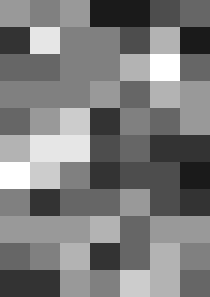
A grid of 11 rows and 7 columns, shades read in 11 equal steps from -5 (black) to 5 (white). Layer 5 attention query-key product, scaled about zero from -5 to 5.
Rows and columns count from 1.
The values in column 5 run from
-4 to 3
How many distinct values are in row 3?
4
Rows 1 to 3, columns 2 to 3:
0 1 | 4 0 | -1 0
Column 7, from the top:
-1 -4 -1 1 1 -3 -4 -3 1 0 -1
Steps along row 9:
same same up down up same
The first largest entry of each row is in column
1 2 6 6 3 2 1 5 4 3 5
